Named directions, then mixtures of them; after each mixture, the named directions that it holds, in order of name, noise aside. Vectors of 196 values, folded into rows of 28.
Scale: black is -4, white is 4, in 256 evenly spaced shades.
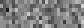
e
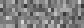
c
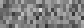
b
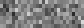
b, e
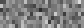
b, c, e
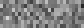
b, c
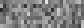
b, c, e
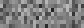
b, c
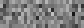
b, c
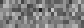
b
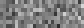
b, c, e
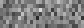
b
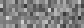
c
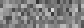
b, c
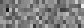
c, e
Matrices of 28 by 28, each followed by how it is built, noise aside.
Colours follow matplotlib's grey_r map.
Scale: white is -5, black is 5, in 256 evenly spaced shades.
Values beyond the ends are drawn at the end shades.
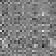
low rank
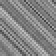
Toeplitz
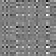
low rank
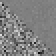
lower triangular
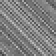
Toeplitz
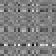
low rank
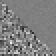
lower triangular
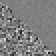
lower triangular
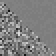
lower triangular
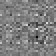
low rank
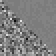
lower triangular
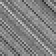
Toeplitz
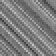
Toeplitz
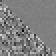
lower triangular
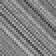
Toeplitz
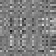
low rank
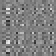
low rank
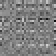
low rank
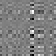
low rank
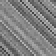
Toeplitz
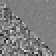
lower triangular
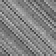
Toeplitz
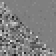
lower triangular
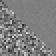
lower triangular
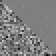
lower triangular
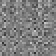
low rank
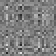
low rank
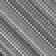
Toeplitz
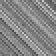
Toeplitz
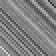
Toeplitz
